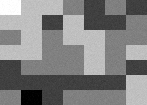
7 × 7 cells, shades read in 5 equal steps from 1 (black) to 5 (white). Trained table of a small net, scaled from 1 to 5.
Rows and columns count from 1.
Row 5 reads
2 3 3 3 4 3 2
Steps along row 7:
down up up same same up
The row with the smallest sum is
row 6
